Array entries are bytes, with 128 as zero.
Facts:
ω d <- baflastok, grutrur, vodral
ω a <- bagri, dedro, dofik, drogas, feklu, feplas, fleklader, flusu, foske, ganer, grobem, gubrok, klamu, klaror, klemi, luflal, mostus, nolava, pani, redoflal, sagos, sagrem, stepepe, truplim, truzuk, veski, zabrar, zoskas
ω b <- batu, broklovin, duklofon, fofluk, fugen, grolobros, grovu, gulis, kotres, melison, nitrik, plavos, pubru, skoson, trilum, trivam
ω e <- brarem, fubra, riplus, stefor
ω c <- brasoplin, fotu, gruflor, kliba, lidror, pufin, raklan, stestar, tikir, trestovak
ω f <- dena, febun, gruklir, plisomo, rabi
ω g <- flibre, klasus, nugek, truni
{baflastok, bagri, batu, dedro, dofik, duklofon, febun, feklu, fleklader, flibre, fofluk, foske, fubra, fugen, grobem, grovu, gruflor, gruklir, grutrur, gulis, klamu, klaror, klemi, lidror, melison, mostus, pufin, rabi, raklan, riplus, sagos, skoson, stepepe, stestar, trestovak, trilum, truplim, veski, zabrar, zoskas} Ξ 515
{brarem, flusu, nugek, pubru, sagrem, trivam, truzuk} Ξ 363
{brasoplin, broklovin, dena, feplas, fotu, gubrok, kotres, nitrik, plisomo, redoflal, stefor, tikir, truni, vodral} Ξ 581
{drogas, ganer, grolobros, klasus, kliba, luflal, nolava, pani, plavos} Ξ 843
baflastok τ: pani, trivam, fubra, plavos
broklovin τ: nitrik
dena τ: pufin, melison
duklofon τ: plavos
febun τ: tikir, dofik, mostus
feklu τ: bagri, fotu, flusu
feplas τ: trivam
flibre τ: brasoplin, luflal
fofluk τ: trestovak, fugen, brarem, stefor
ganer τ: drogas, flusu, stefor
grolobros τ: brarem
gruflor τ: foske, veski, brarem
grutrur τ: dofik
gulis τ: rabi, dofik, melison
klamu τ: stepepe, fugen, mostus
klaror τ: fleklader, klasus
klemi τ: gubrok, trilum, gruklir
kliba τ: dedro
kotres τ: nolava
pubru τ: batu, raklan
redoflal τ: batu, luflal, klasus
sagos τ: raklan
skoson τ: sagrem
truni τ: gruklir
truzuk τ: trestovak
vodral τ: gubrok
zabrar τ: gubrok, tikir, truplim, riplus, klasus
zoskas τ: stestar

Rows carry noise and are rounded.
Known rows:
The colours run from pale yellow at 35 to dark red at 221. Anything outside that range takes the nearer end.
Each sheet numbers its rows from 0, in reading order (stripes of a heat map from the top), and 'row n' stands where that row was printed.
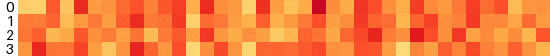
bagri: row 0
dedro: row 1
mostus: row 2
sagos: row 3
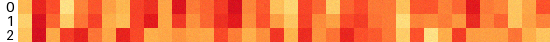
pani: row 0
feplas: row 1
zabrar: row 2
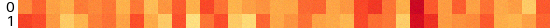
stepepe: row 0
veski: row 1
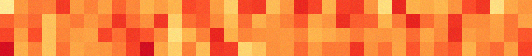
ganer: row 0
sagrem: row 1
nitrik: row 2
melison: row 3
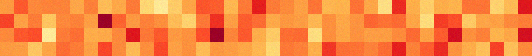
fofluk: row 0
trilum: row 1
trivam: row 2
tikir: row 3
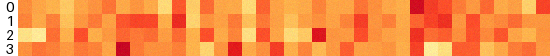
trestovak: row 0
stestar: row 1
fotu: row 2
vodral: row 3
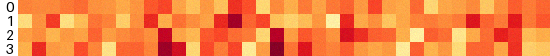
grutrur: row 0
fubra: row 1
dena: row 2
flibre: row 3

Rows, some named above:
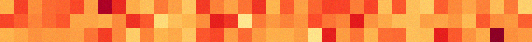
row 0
klemi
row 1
gulis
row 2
riplus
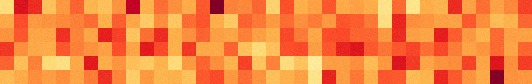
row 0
baflastok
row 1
truzuk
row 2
truplim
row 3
dofik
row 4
brarem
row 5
riplus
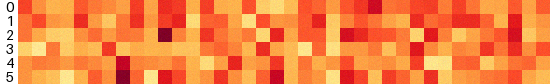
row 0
dofik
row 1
luflal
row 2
rabi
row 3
stefor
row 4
vodral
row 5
gruklir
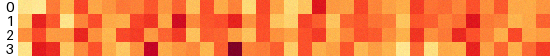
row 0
fotu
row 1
pani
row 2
fleklader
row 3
baflastok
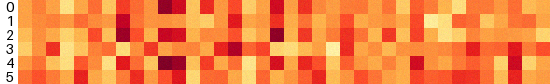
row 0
nugek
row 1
vodral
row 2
truni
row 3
fubra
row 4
klasus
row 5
luflal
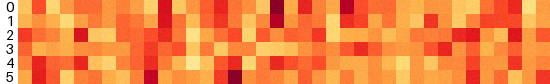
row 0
febun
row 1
plisomo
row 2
batu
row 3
pufin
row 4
pubru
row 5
duklofon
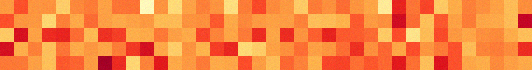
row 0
gruflor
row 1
fugen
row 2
zabrar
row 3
melison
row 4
gubrok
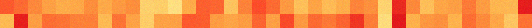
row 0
grolobros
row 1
klamu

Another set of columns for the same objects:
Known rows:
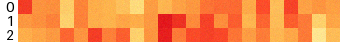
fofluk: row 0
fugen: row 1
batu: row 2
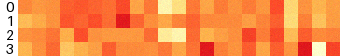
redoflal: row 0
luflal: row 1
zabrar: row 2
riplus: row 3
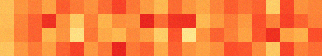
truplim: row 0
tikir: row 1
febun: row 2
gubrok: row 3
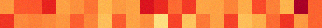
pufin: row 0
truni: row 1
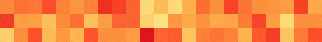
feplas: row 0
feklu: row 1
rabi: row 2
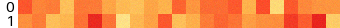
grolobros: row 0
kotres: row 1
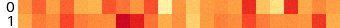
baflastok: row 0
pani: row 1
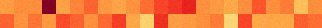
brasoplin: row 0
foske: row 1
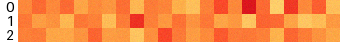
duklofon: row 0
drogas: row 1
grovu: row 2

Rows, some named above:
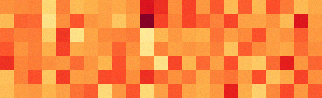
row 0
fugen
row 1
melison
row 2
klamu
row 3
truzuk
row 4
truni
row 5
dofik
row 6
vodral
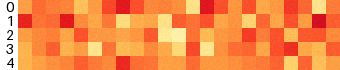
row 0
fubra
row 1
gruflor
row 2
zabrar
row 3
febun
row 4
fleklader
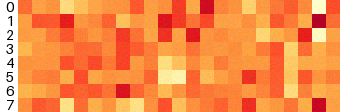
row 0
stefor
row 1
pufin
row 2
klasus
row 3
fleklader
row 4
sagos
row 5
zabrar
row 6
luflal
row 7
gulis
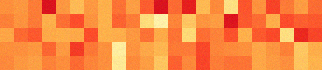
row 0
trestovak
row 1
klemi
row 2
dena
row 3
pubru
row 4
pubru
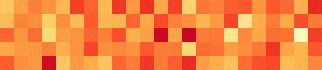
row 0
gruklir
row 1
grutrur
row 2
brarem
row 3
plisomo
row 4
fotu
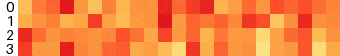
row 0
tikir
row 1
trilum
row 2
nugek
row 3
flibre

